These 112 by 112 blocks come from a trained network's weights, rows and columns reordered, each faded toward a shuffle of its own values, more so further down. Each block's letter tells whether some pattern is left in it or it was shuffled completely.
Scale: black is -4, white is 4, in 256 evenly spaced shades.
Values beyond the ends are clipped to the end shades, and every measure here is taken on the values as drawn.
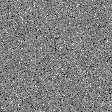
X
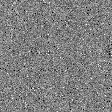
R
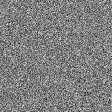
R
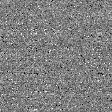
R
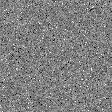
X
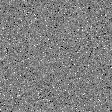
X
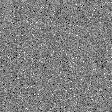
R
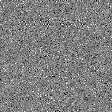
R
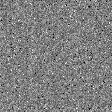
R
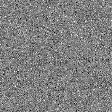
R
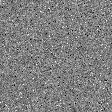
X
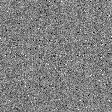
R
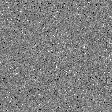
X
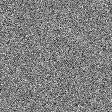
X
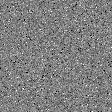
X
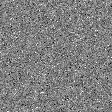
X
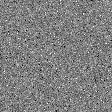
X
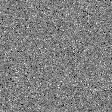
X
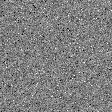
X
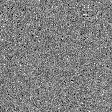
R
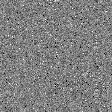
R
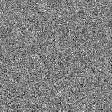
R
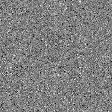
R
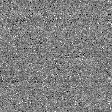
R
